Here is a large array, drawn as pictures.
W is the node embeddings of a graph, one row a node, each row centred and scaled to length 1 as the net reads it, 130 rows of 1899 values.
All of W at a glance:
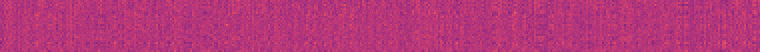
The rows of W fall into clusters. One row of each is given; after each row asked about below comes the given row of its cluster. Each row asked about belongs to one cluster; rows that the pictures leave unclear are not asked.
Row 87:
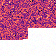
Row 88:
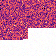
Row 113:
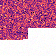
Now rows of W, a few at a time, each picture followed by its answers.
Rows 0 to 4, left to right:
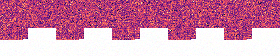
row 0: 113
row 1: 113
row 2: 87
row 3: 113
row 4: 87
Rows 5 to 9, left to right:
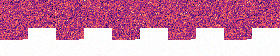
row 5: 87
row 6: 88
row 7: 113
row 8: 87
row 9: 87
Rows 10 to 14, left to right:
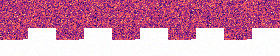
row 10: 113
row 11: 113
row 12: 113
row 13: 113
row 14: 87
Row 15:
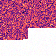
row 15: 113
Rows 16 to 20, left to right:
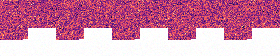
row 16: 87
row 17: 88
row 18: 87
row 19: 87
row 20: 87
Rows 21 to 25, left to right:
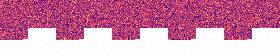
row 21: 87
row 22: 113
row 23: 113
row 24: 88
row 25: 113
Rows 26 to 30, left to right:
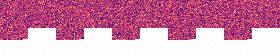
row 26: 88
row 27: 113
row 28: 113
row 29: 87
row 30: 113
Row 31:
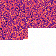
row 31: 88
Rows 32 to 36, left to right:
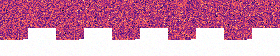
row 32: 113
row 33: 113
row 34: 113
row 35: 88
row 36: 88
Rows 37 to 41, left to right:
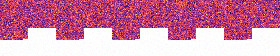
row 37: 88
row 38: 113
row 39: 113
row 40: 88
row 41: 87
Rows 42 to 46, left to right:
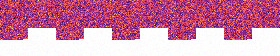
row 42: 88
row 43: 88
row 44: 87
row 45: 113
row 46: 113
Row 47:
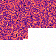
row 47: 88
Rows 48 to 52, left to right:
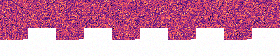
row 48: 113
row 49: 87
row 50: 88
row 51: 87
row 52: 87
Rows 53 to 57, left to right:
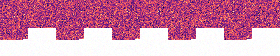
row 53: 113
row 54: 88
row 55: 88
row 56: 113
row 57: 87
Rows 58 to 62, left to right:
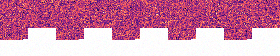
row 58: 113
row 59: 87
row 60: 88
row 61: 88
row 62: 87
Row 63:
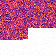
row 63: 88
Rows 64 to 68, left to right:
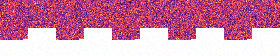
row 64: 88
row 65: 88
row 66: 87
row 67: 113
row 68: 88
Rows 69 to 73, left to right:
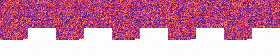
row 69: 88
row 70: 88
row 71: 88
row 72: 87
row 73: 88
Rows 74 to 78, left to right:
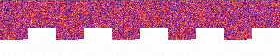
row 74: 113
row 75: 87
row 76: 113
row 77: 113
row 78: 88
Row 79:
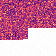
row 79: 87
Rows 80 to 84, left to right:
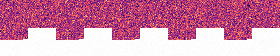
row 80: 113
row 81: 87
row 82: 87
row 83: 113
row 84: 88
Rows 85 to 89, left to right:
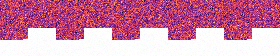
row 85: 88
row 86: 113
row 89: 88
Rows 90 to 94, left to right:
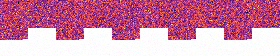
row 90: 87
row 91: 113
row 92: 88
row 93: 113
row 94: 113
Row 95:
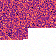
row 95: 113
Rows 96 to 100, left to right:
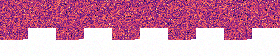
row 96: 113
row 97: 87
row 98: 87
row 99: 113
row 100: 87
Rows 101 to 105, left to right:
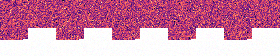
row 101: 113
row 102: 113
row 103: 88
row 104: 88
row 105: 88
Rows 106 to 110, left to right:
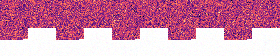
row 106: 88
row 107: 88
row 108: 88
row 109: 88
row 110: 113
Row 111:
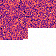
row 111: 88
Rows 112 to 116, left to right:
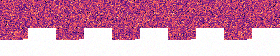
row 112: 88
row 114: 113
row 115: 87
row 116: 88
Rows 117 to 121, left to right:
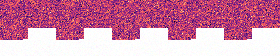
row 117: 88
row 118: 88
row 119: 113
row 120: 88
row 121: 87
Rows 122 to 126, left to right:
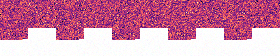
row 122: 87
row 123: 88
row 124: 113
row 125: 87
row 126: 87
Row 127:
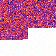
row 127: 87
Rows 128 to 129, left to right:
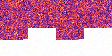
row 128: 88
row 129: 87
